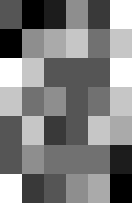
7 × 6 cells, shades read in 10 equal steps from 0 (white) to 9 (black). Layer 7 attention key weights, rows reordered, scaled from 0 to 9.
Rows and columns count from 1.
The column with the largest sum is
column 3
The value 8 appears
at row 1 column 3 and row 6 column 6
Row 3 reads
0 2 6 6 6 0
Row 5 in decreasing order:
7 6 6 3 2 2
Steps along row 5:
down up down down up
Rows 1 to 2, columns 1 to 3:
6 9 8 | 9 4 3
